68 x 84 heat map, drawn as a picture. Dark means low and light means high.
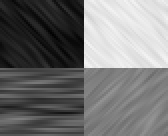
The table splits into 2 rows of 2 panels. Panel 1,1: very low, slanting down to the right, faint in contrast. Panel 1,2: very high, slanting down to the right, faint in contrast. Panel 2,1: low, streaked across. Panel 2,2: middling, slanting up to the right, faint in contrast.
